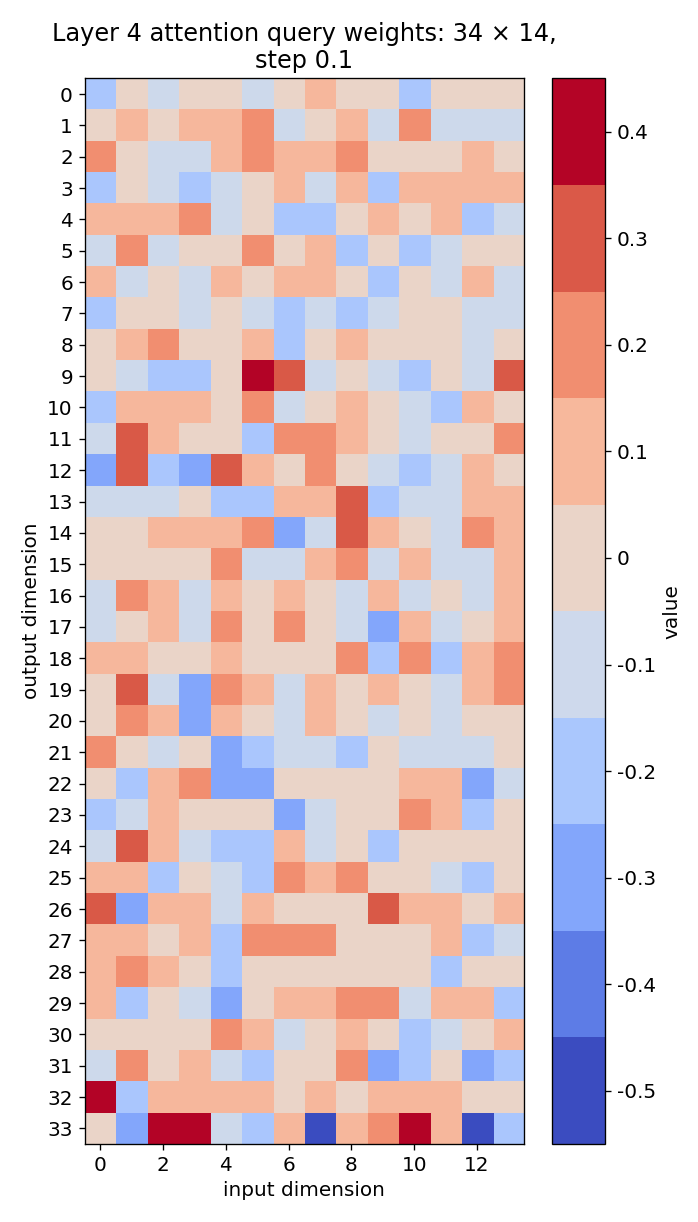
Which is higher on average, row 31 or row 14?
row 14
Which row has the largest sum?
32
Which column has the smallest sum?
12
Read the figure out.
Title: Layer 4 attention query weights: 34 × 14, step 0.1
x-axis: input dimension, ticks 0 2 4 6 8 10 12
y-axis: output dimension, ticks 0 1 2 3 4 5 6 7 8 9 10 11 12 13 14 15 16 17 18 19 20 21 22 23 24 25 26 27 28 29 30 31 32 33 (0 at the top)
Colour bar: value, ticks -0.5 -0.4 -0.3 -0.2 -0.1 0 0.1 0.2 0.3 0.4
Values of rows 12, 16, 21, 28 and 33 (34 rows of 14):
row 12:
-0.3 0.3 -0.2 -0.3 0.3 0.1 0 0.2 0 -0.1 -0.2 -0.1 0.1 0
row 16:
-0.1 0.2 0.1 -0.1 0.1 0 0.1 0 -0.1 0.1 -0.1 0 -0.1 0.1
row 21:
0.2 0 -0.1 0 -0.3 -0.2 -0.1 -0.1 -0.2 0 -0.1 -0.1 -0.1 0
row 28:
0.1 0.2 0.1 0 -0.2 0 0 0 0 0 0 -0.2 0 0
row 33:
0 -0.3 0.4 0.4 -0.1 -0.2 0.1 -0.5 0.1 0.2 0.4 0.1 -0.5 -0.2
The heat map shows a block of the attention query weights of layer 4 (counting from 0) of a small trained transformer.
